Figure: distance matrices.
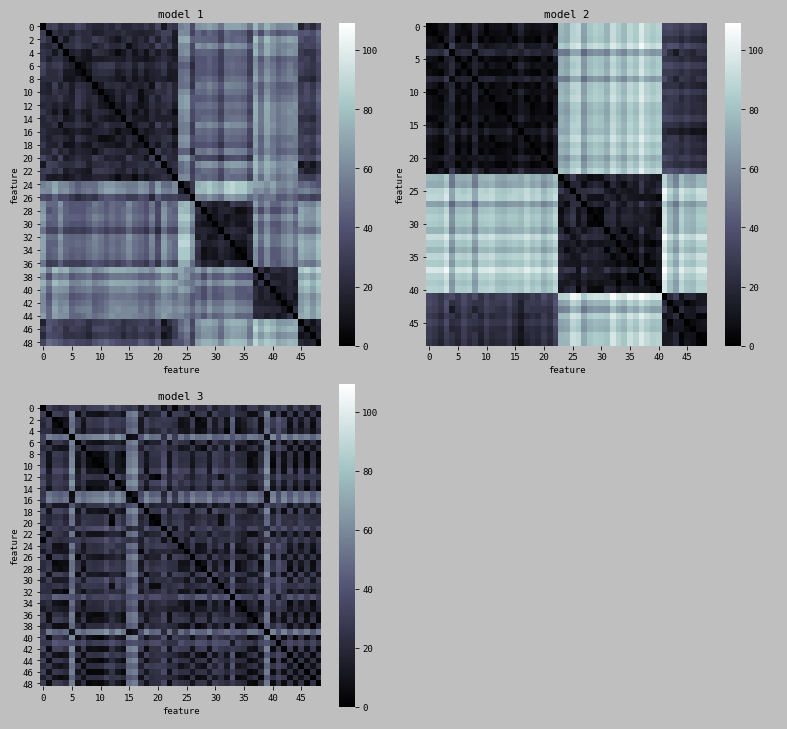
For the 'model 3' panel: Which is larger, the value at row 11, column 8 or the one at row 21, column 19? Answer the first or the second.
the second
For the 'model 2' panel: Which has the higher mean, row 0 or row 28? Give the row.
28
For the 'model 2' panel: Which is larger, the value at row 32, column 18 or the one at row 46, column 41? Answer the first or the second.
the first
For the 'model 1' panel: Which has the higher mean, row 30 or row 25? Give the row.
25
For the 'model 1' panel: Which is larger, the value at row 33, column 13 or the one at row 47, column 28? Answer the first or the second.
the second
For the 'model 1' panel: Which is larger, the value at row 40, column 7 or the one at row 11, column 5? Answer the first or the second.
the first
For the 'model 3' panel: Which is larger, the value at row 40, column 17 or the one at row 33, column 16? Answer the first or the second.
the second
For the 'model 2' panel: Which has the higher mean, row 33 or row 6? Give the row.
33
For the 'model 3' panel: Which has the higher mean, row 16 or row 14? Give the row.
16
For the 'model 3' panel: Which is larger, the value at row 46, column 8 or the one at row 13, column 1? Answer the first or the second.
the second
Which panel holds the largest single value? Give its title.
model 2
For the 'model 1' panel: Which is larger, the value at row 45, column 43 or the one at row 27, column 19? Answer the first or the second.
the first
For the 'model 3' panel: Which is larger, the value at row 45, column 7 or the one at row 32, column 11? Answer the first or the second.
the second
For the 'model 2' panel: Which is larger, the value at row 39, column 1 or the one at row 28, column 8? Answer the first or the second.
the first
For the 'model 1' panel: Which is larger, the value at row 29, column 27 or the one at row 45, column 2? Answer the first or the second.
the second
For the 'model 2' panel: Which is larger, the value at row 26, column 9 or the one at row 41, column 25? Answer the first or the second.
the second
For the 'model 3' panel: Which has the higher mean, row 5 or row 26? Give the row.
5
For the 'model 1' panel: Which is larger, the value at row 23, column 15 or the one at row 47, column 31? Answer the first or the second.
the second
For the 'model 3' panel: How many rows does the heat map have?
49
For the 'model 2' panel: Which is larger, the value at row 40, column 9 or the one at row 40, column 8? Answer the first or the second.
the first
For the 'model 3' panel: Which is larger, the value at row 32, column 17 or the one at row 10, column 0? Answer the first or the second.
the second
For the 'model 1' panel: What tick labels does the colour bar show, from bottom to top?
0, 20, 40, 60, 80, 100
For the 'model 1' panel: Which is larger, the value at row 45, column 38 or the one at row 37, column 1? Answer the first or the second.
the first
